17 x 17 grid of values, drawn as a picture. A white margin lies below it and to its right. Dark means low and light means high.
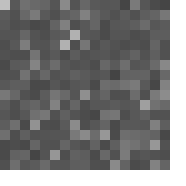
Calmest part: top right. Grain: fine. Seam: none. Odd rows or columns: none. Slope: none. Stripes: none. Histogram: skewed, a long tail of high values.
